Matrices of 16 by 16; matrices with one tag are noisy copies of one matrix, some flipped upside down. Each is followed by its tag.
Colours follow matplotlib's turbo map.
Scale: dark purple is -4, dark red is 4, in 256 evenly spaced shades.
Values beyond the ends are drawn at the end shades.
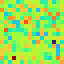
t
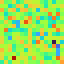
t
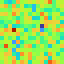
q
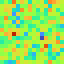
q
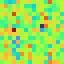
q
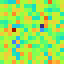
q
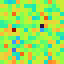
q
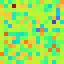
t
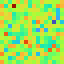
t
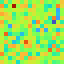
t
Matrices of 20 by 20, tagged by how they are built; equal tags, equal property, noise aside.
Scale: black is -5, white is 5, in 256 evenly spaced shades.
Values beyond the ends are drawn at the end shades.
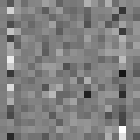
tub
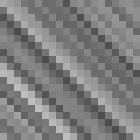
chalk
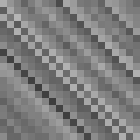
chalk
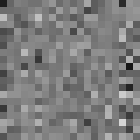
tub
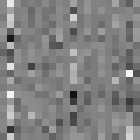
tub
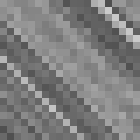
chalk
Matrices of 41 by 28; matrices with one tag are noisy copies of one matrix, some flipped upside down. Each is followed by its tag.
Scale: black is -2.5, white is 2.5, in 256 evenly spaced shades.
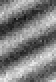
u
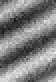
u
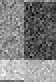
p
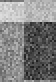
p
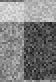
p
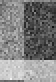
p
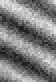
u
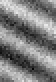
u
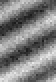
u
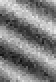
u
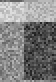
p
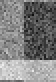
p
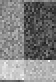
p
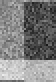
p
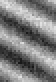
u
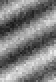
u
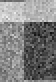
p
